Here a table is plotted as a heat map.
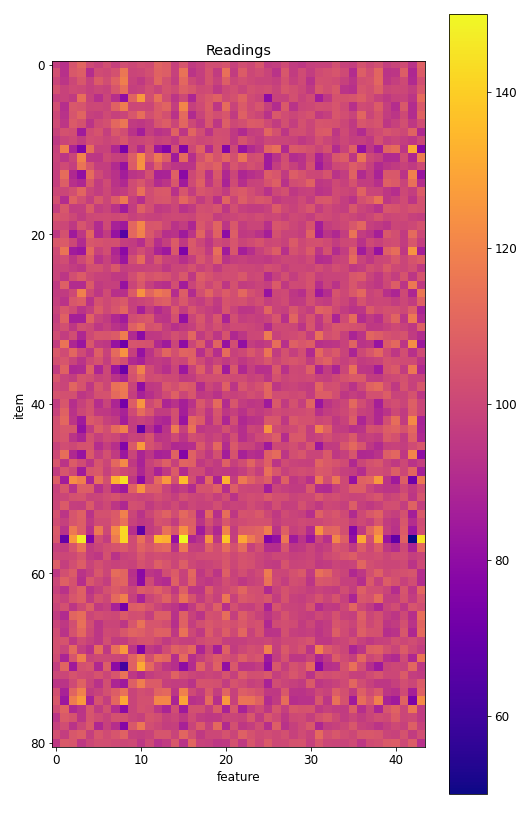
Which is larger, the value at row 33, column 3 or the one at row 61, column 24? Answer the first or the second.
the second
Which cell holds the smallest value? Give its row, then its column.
56, 42
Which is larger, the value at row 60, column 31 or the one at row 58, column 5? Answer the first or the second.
the first
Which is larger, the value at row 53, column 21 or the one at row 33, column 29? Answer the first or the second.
the second
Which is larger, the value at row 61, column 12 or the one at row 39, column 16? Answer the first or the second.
the second
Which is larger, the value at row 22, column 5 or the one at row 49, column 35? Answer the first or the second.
the first
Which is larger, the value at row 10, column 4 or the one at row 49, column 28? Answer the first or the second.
the first
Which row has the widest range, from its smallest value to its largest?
56
